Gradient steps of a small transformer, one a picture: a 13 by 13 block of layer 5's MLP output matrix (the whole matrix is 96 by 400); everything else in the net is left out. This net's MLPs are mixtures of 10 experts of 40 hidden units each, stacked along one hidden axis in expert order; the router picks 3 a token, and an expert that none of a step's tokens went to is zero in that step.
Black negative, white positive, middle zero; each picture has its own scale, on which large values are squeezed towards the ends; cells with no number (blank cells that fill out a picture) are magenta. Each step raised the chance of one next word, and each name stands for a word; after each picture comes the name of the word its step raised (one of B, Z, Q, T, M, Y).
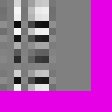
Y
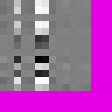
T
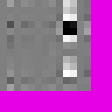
Y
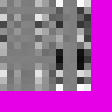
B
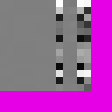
B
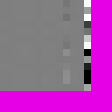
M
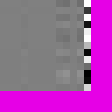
M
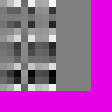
Y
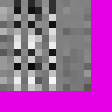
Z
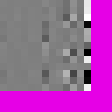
M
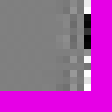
Z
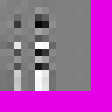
Z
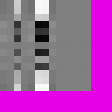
Z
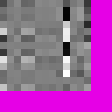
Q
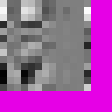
M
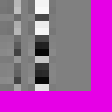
B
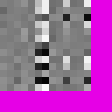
B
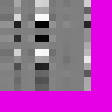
Y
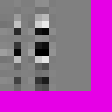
B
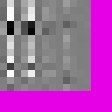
Y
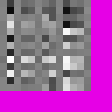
Q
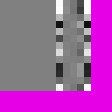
Y
